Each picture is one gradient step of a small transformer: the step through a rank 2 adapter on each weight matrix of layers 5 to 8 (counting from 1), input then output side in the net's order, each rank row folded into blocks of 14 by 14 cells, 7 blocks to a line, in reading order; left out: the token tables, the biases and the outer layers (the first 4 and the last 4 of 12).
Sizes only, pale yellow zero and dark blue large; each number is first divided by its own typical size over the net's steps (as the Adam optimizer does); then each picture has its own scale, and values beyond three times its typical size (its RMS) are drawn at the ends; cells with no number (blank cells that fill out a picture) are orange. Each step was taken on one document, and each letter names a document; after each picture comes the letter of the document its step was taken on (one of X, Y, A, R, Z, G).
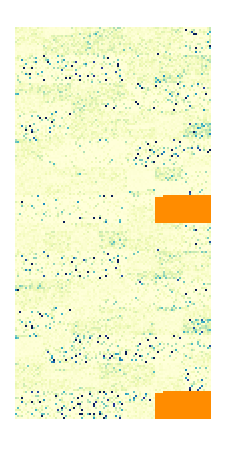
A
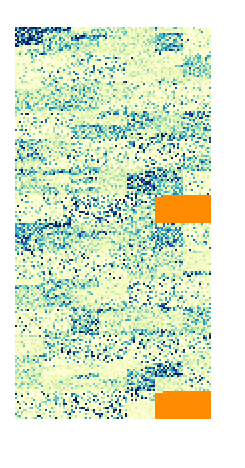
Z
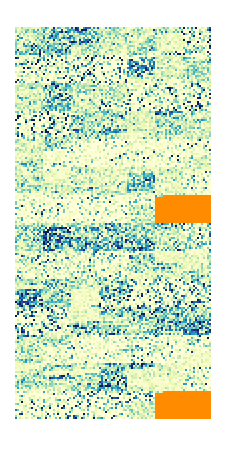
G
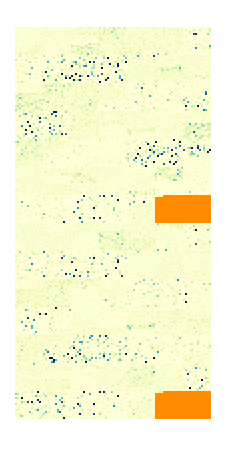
A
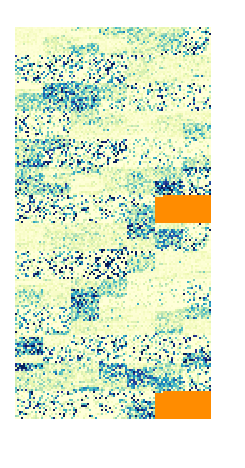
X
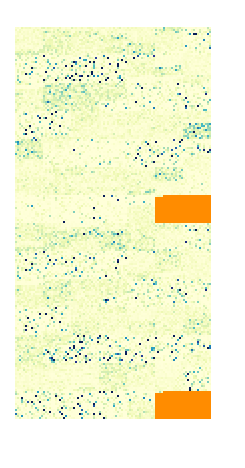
A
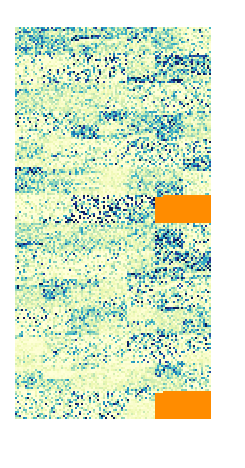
Z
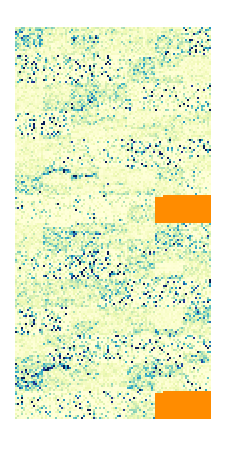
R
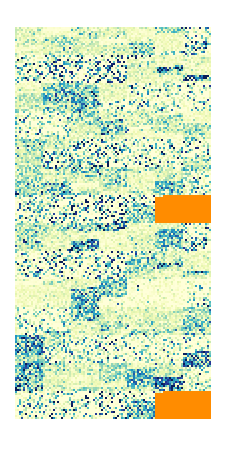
X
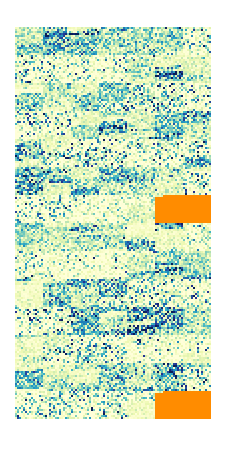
Z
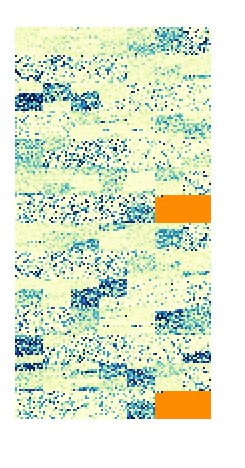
X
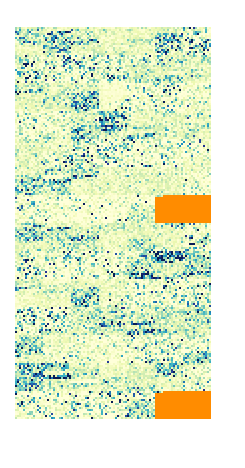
R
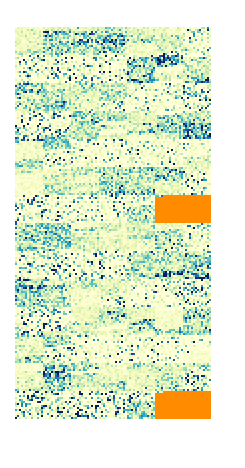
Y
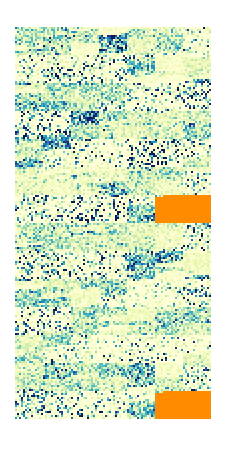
Y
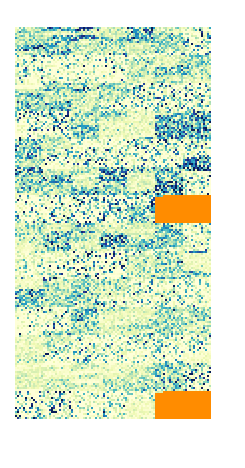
Z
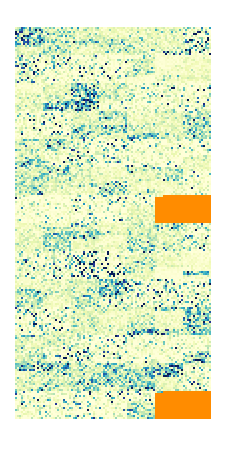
R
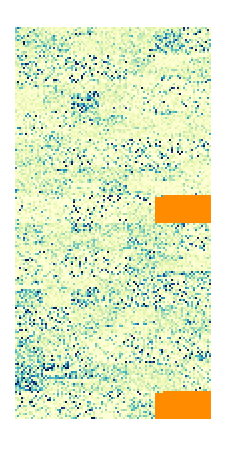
R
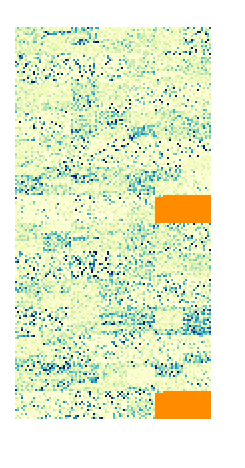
R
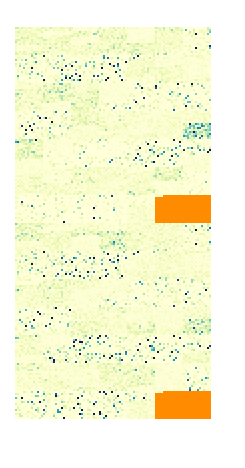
A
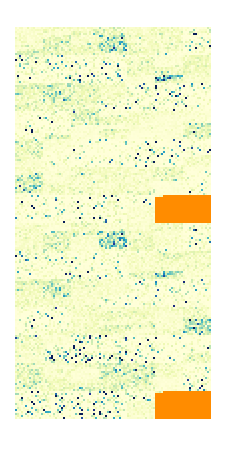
A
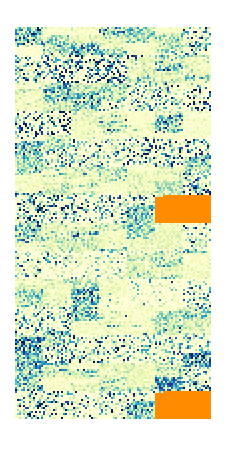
X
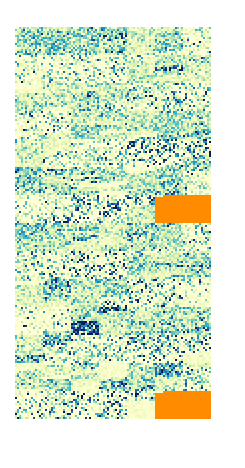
Z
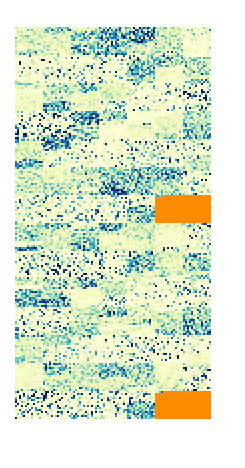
Y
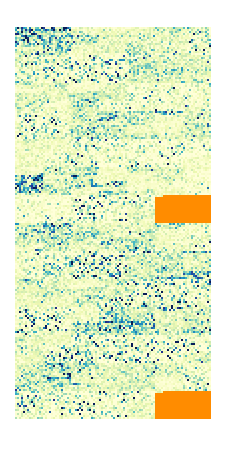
R
